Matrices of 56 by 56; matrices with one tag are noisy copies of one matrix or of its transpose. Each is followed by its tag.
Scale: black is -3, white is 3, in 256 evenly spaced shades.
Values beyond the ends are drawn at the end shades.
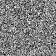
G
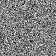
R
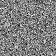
R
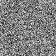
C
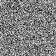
C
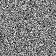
R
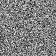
R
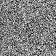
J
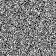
G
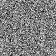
C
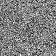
J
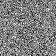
J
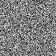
R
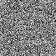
C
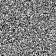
G
